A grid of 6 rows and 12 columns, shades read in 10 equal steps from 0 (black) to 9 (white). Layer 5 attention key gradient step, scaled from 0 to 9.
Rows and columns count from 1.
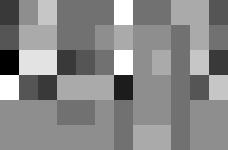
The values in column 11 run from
3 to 7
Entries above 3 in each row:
10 11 8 8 12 12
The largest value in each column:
9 8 8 6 6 6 9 6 6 6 7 7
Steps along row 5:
same same down same up down up same down up same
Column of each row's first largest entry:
7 2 7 1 1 8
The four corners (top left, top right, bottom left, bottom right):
2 3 5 5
